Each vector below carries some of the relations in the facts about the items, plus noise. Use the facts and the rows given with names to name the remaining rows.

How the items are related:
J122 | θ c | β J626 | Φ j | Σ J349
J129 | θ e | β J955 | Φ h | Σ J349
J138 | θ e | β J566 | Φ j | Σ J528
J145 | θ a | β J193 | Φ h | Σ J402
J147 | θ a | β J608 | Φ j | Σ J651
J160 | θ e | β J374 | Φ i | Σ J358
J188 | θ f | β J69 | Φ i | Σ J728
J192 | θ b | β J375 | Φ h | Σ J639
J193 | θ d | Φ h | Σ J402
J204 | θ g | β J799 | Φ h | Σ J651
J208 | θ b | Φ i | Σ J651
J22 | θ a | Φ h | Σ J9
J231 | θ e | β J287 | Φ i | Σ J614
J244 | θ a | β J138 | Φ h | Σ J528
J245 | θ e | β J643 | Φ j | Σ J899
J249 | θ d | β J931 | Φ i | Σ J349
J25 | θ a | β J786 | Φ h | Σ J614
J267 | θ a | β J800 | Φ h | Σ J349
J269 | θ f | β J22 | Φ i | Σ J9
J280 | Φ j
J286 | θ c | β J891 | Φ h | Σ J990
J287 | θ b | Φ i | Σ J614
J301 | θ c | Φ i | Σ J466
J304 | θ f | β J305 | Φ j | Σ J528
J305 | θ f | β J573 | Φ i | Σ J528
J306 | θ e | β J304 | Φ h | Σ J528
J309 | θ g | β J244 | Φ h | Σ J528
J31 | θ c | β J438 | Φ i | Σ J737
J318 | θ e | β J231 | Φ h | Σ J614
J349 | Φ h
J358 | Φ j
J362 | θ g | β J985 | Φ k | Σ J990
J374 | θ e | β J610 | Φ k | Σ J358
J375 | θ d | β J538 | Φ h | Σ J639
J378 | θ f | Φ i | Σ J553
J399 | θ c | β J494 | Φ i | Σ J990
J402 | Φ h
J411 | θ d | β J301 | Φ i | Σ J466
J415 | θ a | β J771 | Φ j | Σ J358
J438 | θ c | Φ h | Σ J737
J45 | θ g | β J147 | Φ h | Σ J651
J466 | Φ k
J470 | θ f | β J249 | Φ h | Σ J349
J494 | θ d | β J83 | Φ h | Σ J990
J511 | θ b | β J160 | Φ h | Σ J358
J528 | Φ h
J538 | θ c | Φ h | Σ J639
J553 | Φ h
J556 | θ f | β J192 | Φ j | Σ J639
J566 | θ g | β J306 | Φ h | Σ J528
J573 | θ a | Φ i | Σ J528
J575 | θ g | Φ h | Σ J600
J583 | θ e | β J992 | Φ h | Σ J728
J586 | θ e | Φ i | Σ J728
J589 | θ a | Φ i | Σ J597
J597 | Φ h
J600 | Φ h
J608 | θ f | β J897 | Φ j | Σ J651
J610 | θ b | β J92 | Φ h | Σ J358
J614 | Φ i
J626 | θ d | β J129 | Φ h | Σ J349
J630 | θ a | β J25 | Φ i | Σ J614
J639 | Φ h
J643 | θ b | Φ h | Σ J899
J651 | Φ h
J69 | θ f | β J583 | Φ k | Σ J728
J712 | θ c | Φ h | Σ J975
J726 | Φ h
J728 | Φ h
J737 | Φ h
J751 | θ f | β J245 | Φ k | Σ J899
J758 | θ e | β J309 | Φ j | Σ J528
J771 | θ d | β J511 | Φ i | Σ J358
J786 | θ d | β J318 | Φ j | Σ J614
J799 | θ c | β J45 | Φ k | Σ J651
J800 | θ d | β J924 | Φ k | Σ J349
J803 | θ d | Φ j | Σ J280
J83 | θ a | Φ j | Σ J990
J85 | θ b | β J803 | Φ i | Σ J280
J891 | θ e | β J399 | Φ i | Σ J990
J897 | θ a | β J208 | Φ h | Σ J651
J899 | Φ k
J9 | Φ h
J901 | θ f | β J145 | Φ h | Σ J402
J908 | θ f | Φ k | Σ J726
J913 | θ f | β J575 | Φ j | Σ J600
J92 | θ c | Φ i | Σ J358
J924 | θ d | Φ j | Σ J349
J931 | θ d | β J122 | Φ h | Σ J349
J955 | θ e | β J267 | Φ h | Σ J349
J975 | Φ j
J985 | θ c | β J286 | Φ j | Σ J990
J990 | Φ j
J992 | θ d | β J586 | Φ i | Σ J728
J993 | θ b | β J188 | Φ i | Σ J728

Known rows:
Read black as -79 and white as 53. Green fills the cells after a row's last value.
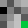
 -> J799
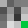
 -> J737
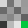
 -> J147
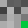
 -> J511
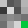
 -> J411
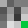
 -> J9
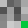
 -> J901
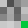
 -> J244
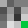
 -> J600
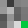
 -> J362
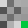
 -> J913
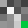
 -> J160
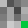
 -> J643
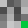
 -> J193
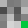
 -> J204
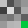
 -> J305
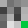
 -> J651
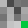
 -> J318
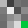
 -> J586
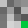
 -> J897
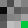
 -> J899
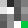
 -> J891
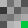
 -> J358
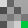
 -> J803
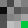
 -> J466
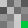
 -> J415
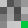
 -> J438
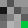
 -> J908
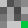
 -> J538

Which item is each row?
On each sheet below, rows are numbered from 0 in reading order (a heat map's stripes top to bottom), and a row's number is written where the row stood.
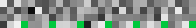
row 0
J122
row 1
J771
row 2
J309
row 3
J990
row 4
J269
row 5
J528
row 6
J630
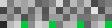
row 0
J608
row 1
J575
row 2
J304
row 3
J287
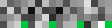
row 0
J208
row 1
J800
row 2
J751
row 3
J985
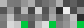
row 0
J45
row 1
J614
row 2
J92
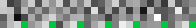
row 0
J494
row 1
J758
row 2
J245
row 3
J992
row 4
J470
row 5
J374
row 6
J589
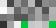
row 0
J83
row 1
J306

